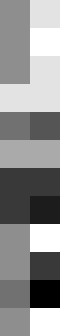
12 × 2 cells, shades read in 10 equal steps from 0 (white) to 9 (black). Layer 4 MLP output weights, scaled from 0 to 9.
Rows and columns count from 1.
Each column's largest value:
7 9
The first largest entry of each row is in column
1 1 1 1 2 1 1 2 1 2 2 1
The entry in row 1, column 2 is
1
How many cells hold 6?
1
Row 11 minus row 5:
0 3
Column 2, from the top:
1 0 1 1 6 3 7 8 0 7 9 0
